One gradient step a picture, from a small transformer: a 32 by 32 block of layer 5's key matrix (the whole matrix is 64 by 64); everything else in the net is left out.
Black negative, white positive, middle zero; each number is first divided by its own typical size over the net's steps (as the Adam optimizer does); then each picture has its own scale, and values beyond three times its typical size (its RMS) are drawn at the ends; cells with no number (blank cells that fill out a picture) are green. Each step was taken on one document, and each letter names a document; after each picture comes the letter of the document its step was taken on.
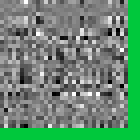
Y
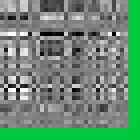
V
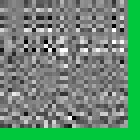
Y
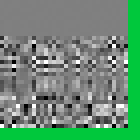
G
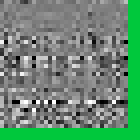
G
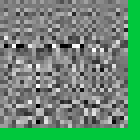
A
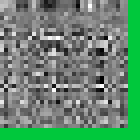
V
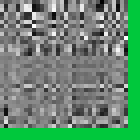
V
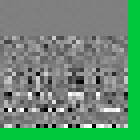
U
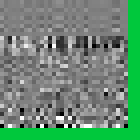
Y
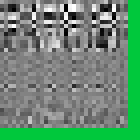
V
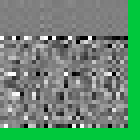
Y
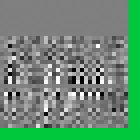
U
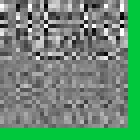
V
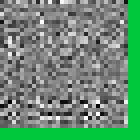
A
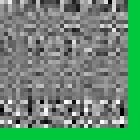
V
